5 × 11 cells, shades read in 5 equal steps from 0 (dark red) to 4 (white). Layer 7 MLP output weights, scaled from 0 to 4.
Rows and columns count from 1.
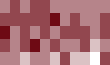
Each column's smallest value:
0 1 1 0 1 0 1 1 1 2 1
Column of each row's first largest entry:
1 7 2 10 10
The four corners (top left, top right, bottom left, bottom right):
2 2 2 1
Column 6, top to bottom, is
2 0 2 1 3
